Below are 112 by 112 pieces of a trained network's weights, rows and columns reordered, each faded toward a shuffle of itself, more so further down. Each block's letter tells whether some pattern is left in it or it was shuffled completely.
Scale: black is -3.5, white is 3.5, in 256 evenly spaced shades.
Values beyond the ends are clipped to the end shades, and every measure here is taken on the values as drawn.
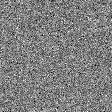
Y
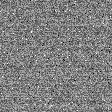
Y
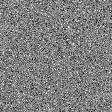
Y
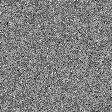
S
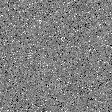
S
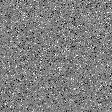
S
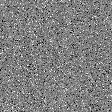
S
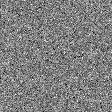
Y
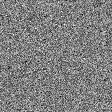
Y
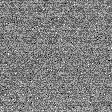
Y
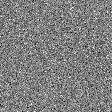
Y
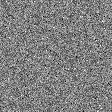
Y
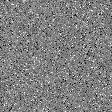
S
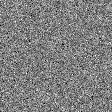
S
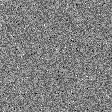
S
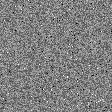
S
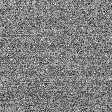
Y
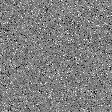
Y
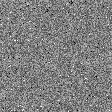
S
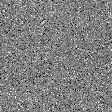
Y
